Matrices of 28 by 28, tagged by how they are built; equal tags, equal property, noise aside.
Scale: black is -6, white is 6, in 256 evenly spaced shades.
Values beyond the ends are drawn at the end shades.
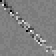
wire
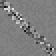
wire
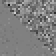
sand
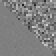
sand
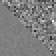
sand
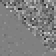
sand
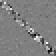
wire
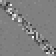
wire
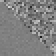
sand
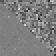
sand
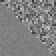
sand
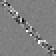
wire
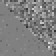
sand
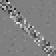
wire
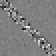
wire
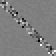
wire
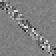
wire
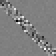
wire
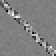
wire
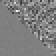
sand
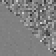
sand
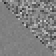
sand
